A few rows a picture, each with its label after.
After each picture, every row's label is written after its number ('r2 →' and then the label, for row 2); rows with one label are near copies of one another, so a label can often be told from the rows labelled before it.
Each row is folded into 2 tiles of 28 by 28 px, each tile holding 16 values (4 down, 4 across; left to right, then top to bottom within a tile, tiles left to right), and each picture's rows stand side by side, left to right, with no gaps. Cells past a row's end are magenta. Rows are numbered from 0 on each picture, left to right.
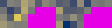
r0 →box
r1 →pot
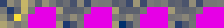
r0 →box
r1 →pot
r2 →pot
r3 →pot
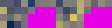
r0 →pot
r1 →box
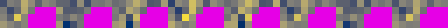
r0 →box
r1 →pot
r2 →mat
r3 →box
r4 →mat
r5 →box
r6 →pot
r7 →box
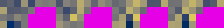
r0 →pot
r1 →box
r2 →mat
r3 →mat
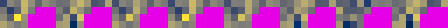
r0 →box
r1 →mat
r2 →box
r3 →box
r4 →box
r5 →mat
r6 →pot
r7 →mat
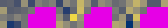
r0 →pot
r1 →box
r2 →mat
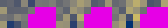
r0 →pot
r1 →mat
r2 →mat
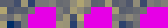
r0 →pot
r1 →mat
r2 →pot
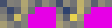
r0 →box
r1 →box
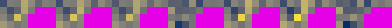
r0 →box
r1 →box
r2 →box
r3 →pot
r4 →box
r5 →box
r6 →pot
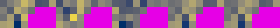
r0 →mat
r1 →box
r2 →pot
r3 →mat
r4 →mat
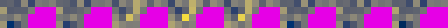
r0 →pot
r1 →pot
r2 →box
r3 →box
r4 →box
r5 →pot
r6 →pot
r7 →pot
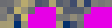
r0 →mat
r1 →pot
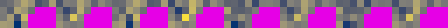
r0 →mat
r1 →box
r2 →mat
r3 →box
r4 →pot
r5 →box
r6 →pot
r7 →box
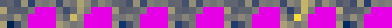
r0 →pot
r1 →box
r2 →pot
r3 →pot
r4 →pot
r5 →box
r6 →pot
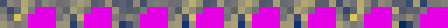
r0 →box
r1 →mat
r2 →pot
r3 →mat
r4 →mat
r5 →mat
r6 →box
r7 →pot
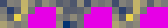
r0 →box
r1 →pot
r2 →box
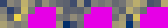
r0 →box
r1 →pot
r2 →mat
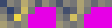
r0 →box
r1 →box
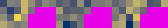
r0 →box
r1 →pot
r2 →mat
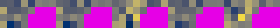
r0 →pot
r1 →pot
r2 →mat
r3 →pot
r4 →box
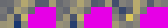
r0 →mat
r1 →mat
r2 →box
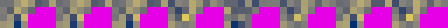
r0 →mat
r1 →mat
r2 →mat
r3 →box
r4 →pot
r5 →box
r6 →mat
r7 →box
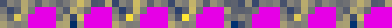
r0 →box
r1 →mat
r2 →box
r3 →box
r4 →pot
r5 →box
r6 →mat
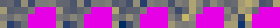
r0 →pot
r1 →pot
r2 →pot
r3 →box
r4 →mat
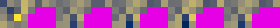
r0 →box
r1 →mat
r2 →mat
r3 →mat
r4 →mat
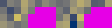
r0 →box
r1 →mat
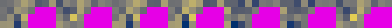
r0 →mat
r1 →box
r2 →mat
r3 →mat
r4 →pot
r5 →pot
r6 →box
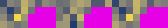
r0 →box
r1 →mat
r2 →box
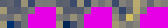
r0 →pot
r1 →pot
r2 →box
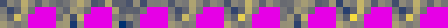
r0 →box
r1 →mat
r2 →pot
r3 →box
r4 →box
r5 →mat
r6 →box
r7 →box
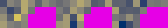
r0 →box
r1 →mat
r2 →pot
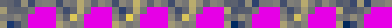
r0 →pot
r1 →box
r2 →box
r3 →box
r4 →pot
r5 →box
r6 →pot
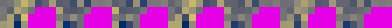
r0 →mat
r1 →pot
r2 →pot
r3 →mat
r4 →pot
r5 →mat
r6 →pot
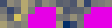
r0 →box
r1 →pot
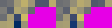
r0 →mat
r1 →mat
